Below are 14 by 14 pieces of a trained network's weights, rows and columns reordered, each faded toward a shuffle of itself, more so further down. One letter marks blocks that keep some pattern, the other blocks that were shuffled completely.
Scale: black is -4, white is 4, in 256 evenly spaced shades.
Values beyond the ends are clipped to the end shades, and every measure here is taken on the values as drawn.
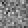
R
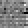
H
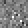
R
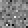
R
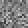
R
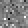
R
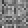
H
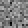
R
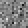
R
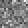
R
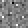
R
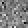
R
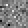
R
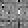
H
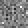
R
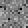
R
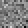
R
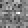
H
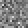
R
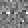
H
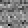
H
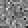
R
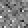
R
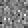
R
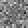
R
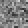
R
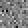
R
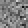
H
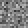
R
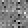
H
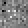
H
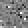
R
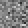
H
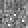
R
